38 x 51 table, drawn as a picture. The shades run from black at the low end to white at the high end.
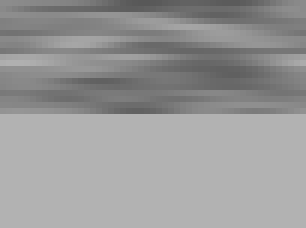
It is made of 2 by 1 panels. Panel 1,1: middling, streaked across. Panel 2,1: high, flat.
